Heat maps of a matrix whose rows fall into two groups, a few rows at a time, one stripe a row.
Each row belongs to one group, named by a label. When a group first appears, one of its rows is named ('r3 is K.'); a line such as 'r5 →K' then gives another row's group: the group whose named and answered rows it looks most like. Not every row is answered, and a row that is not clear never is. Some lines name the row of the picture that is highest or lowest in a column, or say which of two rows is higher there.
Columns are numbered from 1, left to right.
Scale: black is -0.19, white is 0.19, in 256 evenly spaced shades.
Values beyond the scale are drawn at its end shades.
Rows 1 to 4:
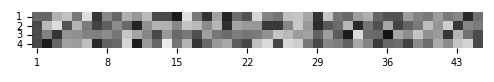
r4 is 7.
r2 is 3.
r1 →7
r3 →7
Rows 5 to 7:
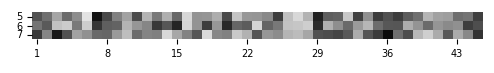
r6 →7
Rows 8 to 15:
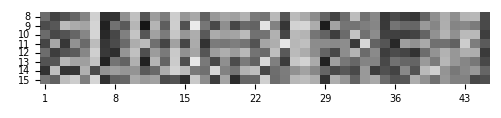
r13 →7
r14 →3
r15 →7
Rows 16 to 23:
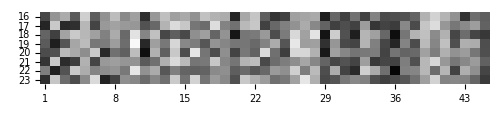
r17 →3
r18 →7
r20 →7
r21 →3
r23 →3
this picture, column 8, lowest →23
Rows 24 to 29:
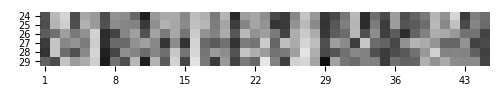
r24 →3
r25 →3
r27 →7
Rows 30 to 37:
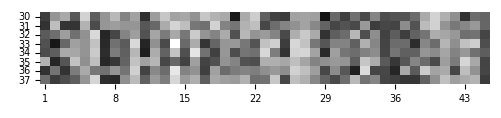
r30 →3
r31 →3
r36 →7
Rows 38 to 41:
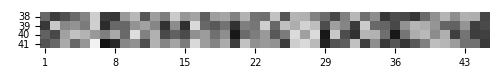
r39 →7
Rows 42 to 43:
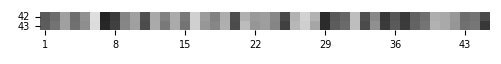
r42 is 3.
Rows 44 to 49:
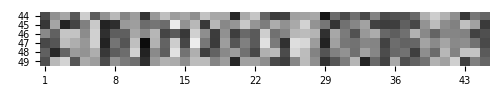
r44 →3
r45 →3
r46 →7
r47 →7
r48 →7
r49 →3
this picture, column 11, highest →46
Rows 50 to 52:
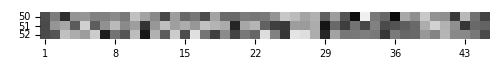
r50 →7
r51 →3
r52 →7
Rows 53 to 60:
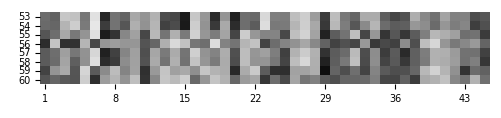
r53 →7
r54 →7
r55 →3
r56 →3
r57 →3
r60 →3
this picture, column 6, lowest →60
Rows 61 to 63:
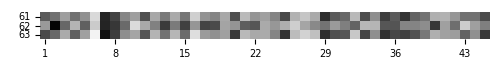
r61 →3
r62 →7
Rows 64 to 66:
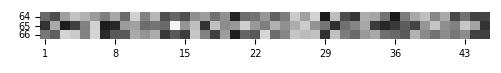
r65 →3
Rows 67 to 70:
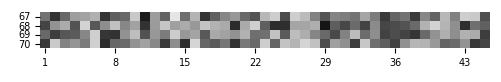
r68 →3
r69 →3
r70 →7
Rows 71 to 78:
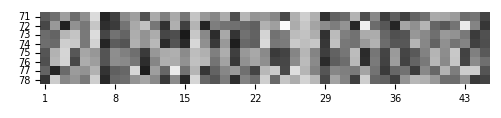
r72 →7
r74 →7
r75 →3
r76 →3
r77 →7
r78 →7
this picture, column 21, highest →71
